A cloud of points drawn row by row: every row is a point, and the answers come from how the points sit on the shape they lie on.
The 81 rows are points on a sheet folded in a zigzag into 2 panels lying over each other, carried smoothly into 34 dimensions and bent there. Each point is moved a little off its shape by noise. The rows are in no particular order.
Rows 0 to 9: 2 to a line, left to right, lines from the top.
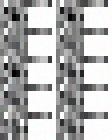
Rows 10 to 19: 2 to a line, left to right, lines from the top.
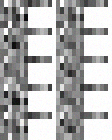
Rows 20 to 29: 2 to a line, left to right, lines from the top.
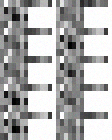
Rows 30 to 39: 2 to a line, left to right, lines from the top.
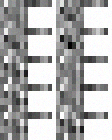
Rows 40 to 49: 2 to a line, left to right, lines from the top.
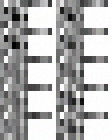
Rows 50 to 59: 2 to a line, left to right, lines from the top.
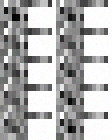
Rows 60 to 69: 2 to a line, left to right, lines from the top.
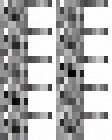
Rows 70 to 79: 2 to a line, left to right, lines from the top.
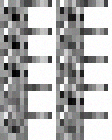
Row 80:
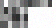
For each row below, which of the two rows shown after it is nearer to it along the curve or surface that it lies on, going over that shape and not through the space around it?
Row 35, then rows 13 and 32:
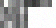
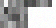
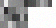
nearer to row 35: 13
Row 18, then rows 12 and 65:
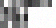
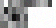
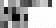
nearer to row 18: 65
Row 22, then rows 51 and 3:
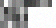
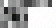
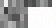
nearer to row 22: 51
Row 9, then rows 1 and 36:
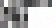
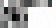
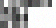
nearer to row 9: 1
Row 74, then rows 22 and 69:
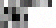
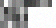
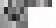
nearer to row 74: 22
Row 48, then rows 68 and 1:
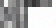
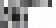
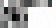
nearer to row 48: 68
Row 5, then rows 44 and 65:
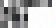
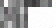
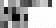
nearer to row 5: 65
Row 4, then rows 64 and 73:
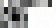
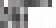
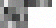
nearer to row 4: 64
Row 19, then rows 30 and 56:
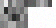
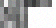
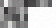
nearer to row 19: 30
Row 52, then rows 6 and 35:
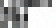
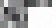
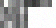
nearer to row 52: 6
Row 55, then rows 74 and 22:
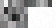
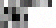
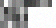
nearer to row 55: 74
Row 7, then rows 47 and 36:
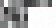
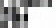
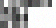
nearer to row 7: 47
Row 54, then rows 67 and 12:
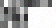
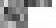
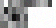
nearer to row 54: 67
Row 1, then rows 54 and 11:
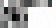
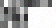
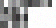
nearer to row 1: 54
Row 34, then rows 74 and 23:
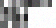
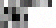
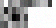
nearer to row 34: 74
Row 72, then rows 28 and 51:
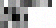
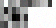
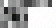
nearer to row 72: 51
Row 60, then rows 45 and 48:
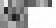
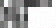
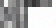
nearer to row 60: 48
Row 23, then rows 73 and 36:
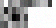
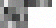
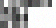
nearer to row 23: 36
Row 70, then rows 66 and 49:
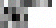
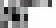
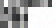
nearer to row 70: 66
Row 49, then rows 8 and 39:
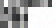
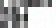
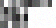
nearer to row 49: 8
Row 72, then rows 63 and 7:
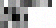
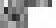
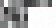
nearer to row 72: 7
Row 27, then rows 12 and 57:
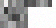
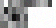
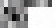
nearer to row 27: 12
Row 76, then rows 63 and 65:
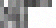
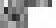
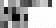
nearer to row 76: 63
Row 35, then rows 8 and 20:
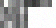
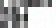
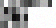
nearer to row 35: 8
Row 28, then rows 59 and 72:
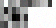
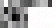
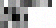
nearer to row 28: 59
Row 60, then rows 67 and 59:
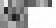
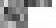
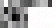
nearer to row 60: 59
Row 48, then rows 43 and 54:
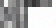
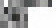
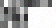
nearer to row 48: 43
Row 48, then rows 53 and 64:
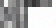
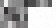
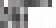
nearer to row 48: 64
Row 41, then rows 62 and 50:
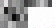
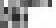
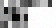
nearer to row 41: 50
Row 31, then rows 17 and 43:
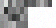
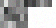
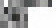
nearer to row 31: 43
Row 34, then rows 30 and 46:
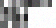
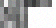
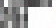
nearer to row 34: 46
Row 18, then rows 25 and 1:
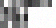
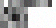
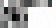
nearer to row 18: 1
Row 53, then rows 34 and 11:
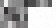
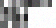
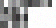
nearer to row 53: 34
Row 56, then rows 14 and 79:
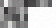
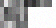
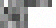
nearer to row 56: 14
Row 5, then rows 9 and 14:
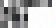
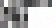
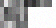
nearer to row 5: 9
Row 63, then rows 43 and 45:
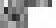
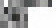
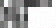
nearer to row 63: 43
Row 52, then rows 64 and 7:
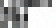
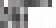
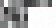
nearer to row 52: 7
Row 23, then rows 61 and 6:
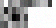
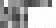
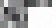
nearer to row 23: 61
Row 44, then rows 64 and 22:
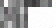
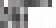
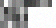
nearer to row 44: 64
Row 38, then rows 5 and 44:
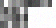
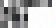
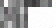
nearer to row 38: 44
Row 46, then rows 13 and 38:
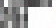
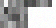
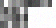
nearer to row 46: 38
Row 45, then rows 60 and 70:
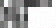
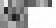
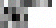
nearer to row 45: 70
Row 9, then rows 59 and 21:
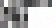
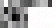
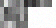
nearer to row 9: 21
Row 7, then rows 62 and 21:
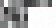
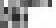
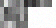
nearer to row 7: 21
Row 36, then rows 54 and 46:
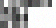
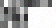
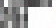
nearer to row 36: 46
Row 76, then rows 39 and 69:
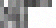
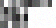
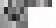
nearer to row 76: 69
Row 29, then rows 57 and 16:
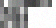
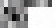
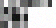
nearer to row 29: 16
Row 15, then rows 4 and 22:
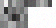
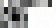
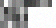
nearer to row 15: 4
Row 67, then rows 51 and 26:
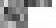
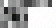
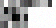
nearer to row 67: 51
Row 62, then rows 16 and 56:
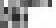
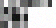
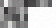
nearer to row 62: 16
